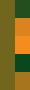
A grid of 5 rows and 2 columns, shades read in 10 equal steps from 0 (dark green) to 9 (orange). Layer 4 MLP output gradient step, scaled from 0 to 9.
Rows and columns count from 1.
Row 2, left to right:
4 8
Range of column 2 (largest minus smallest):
9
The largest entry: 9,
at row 3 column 2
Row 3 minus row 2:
0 1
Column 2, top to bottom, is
1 8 9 0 6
